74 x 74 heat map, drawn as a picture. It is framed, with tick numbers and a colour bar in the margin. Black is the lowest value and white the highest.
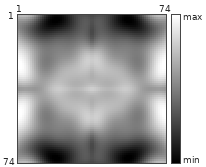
The centre is the smoothest part. It mirrors both left to right and top to bottom. No lone cell stands out from its neighbours. The texture varies smoothly and slowly.
